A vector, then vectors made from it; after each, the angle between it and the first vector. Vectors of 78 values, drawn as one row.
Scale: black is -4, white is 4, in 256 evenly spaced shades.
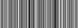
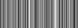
nearly opposite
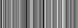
orthogonal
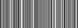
partly opposed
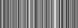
nearly opposite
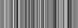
partly aligned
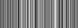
nearly opposite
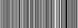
partly opposed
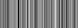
nearly opposite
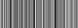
partly aligned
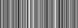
nearly opposite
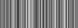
partly opposed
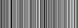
orthogonal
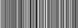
orthogonal
